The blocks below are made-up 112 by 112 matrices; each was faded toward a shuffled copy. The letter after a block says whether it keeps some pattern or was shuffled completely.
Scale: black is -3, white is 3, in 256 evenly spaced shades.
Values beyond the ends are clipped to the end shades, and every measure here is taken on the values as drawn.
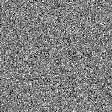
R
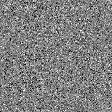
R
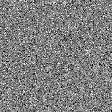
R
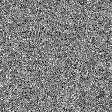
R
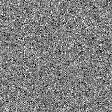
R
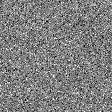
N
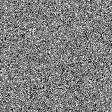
N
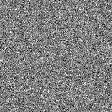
R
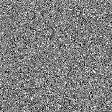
R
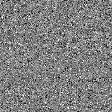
R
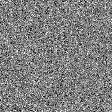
R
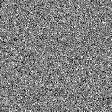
R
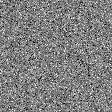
N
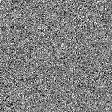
R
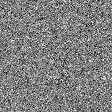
N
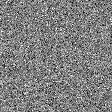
N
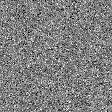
N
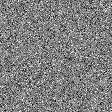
N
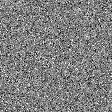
N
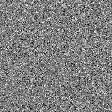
R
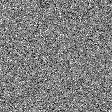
N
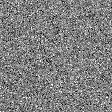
N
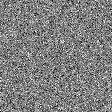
N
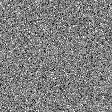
N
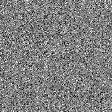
R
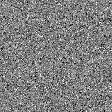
R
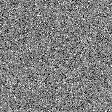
N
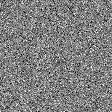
N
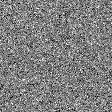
N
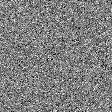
N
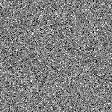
R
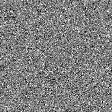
R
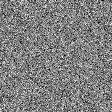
N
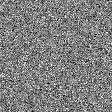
N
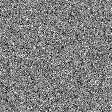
N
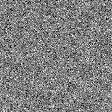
R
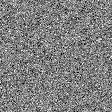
N
